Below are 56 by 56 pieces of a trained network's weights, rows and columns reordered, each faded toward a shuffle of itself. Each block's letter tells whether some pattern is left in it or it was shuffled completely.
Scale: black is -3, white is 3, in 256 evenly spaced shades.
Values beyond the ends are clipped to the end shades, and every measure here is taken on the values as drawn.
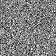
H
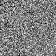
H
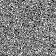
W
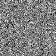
H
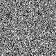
W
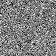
W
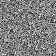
W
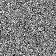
W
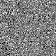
H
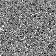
W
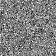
W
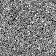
W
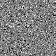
H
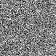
H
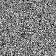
H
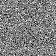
W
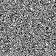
W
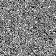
H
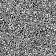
W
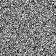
W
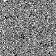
H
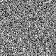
H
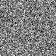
W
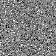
H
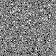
H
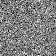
W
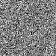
H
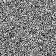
W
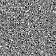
H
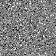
H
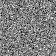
W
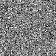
H
